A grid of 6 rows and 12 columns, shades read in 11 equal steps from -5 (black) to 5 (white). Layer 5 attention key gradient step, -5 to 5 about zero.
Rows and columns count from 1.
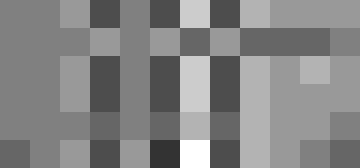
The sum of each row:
3 -1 4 3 3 1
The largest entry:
5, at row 6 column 7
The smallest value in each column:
-1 0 0 -2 0 -3 -1 -2 -1 -1 -1 -1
